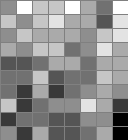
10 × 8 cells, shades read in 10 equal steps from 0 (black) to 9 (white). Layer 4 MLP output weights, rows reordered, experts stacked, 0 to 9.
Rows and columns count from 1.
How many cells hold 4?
14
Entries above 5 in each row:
6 6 6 5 4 3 2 3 0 2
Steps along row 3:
up down same same down up up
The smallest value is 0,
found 2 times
